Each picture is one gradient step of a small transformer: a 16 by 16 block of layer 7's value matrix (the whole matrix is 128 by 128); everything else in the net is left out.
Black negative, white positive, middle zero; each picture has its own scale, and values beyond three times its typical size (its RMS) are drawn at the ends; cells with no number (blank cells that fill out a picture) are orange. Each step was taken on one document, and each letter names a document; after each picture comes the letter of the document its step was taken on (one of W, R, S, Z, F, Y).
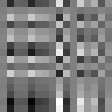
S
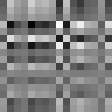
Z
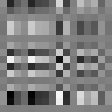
S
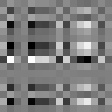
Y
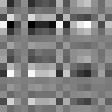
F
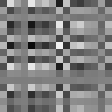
Z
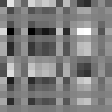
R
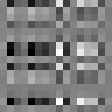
S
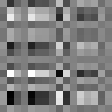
S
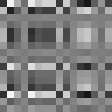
R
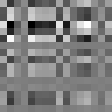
F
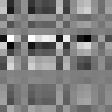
F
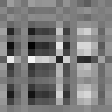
R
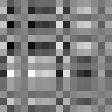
F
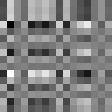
R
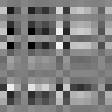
Z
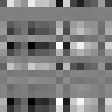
Z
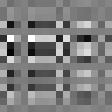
F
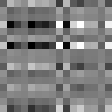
Z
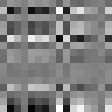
Z
